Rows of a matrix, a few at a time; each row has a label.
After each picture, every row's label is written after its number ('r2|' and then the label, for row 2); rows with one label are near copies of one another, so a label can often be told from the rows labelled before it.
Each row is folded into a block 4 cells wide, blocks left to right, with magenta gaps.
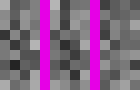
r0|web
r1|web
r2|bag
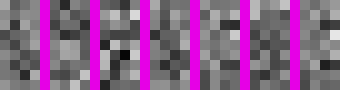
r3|web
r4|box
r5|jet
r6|web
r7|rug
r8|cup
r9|rug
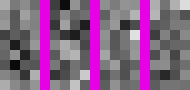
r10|web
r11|box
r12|rug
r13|cup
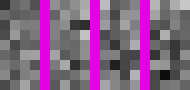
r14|bag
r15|rug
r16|web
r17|cup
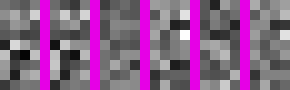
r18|jet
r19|jet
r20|bag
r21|rug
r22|box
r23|rug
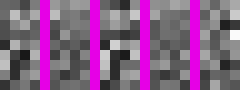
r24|jet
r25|cup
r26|jet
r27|cup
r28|rug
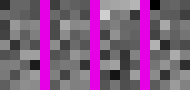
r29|bag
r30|bag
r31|cup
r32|bag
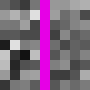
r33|jet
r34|cup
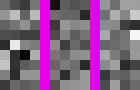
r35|jet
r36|bag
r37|rug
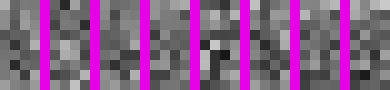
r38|web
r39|box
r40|web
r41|cup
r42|jet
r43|web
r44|cup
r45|cup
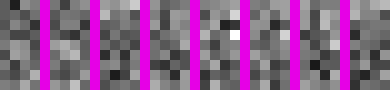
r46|box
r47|box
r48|cup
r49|web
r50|rug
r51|rug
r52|web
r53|cup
